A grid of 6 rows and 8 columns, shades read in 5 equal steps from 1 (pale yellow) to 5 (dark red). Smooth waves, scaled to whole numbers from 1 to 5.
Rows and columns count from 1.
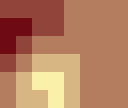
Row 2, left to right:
5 5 4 4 3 3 3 3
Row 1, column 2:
4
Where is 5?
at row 2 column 1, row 2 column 2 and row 3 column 1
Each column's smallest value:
3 2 1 1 2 3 3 3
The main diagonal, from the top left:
4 5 3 2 2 3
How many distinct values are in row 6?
3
